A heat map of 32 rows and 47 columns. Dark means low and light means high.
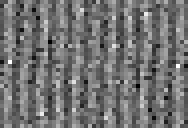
Stripes: upright, repeating 11 times. Histogram: bell-shaped. Symmetry: a half turn. Seam: none.
